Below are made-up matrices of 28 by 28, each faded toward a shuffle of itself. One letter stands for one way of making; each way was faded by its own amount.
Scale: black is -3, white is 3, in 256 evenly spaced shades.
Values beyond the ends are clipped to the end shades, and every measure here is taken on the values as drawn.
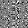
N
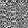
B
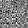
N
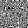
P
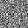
B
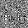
P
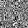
B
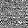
P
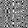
N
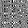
N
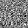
B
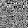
B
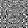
N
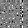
N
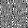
N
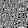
N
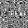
P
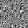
N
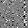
N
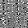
N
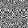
P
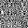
B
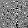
N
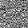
B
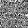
B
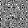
P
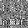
P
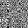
B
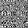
P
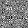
P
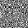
P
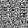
B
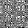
N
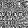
B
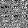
P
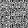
B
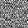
B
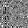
N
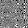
N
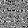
P
